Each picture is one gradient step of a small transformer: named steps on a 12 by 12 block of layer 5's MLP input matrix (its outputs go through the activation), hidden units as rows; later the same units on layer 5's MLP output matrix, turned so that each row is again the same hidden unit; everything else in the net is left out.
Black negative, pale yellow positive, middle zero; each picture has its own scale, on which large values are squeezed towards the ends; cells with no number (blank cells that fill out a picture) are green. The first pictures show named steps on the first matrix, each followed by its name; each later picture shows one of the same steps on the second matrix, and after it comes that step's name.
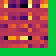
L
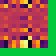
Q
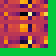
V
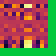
Q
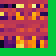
L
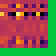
V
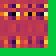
V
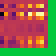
V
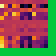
L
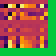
L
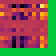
L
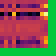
V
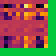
L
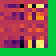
Q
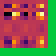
V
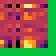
Q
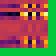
V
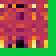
Q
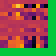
L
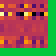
V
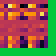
L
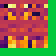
L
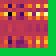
V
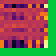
Q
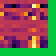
L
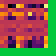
L
